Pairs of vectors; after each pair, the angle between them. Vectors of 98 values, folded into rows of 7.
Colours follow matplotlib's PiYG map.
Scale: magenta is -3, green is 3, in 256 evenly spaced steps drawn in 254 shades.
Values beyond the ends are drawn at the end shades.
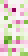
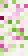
orthogonal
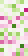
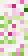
nearly opposite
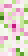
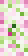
partly opposed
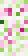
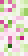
orthogonal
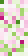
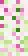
partly opposed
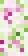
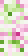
nearly opposite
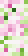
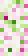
partly opposed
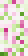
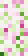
nearly parallel
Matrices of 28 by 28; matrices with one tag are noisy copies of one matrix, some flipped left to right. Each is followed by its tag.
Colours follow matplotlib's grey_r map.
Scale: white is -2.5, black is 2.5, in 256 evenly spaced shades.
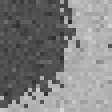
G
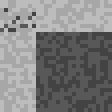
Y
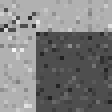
Y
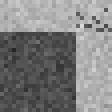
Y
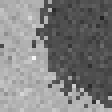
G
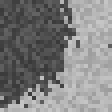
G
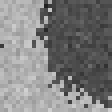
G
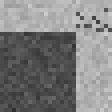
Y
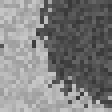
G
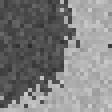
G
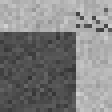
Y
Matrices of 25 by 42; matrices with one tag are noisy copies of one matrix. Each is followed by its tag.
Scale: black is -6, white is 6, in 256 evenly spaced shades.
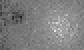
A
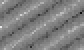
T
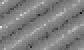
T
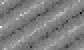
T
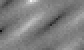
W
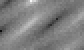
W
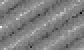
T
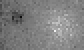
A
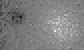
A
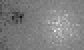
A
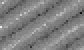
T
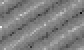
T
